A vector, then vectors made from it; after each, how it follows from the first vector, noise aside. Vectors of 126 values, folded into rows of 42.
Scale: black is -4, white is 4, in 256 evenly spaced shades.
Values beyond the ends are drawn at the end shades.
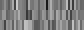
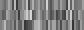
negated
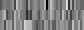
copied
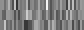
negated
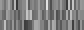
negated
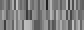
copied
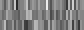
negated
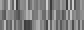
negated
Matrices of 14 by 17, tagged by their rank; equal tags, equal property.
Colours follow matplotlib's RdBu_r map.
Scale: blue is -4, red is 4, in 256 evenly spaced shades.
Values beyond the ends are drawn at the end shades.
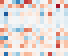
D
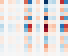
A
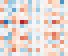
D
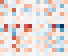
D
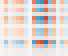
A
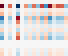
A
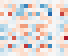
D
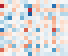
D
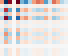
A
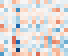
D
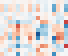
D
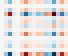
A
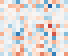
D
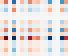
A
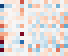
D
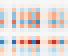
A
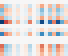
A
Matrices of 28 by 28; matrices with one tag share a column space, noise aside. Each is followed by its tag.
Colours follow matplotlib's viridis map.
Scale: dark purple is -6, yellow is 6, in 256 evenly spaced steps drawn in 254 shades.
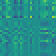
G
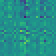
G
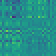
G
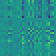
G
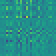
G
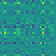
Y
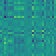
G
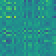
G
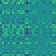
Y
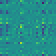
Y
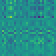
G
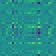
Y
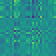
G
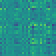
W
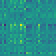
W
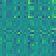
G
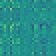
W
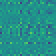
Y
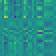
G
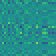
Y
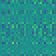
Y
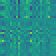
G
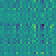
W
